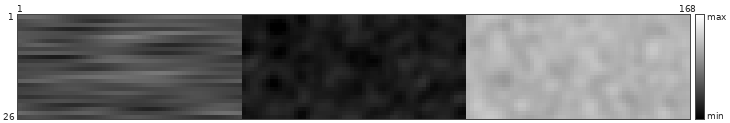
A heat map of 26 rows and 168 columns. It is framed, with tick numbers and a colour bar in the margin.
The table splits into one row of 3 panels. Panel 1,1: low, streaked across. Panel 1,2: very low, blotchy, faint in contrast. Panel 1,3: high, blotchy, faint in contrast.
